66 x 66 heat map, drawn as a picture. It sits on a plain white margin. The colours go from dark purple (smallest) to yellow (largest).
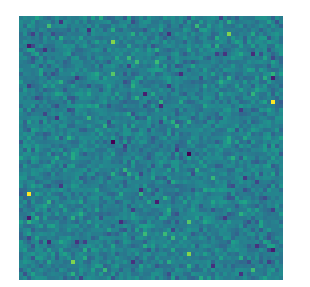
Fine speckle covers the field. No single row or column stands out from its neighbours. A few values lie far out on both sides of the bulk. No seam splits the table. A half turn leaves it unchanged. There is no overall slope.
